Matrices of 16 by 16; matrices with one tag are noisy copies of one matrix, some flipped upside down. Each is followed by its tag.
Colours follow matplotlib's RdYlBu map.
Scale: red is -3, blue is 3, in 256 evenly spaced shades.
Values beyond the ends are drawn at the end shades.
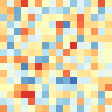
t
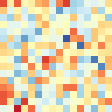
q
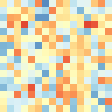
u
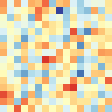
q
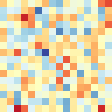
t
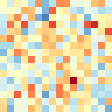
u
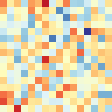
q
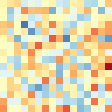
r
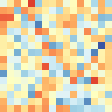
q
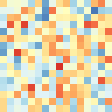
u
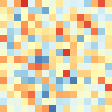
t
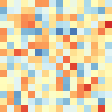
t
